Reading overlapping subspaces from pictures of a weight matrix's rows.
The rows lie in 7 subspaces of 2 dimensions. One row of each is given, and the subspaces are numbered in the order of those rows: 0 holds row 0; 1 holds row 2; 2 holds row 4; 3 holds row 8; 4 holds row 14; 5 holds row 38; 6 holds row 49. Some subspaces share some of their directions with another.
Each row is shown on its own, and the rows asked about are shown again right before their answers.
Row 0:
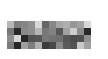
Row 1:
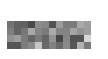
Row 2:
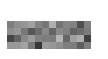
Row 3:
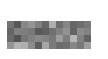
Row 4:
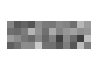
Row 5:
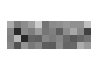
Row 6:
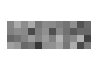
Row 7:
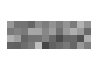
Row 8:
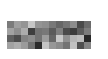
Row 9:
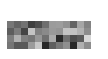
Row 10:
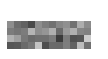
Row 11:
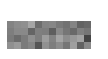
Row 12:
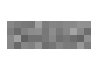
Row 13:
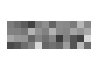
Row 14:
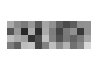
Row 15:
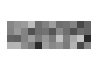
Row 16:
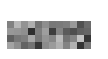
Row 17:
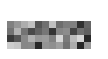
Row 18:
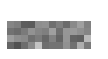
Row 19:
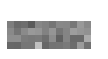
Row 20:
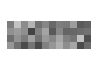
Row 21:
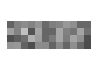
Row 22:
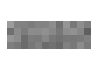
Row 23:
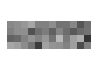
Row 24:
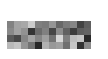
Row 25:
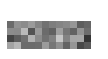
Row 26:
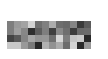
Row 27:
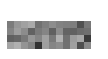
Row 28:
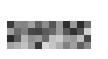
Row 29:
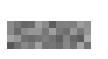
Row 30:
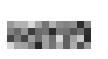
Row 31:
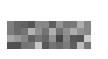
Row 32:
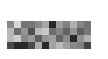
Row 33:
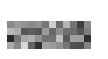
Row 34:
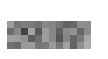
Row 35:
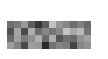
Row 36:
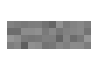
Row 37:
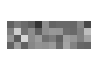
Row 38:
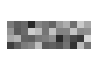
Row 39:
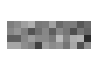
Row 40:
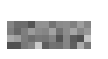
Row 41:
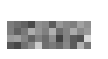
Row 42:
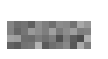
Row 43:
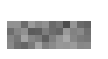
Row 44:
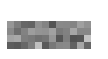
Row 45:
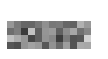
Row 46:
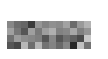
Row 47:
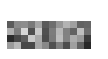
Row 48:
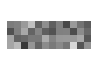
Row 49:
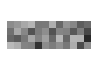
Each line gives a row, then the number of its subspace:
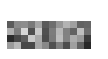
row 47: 4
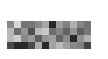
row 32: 2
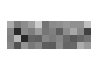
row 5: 0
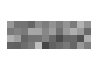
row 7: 6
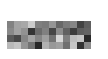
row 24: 3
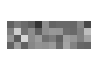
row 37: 0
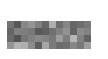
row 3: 2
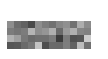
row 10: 6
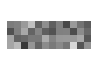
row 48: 1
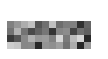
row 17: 3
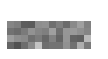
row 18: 5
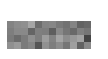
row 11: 1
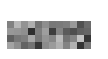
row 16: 2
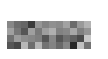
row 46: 1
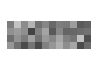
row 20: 2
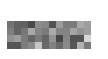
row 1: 6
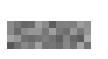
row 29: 3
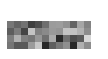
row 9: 3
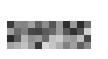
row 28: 6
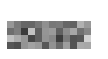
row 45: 4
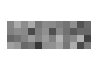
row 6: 2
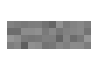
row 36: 1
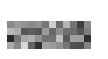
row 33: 1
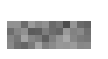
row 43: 5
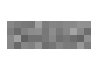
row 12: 0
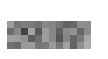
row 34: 4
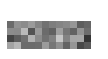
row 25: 4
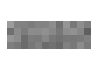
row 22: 6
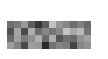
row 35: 3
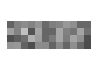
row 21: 4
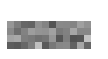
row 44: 2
